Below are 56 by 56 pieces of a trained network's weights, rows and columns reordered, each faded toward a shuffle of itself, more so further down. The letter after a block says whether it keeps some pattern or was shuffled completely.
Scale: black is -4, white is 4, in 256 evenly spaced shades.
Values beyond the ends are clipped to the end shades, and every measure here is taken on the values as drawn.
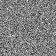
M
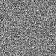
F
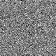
F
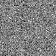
F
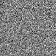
F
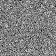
M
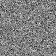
M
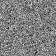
M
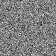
M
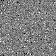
M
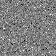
M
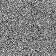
M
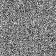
M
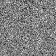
F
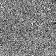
F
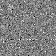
F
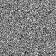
F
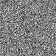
M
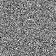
F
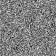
M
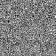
F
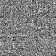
F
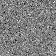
M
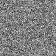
M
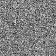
F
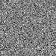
F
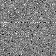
F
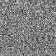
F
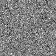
M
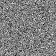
M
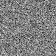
M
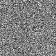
F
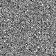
F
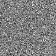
F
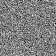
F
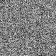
M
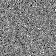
M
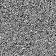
M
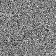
M
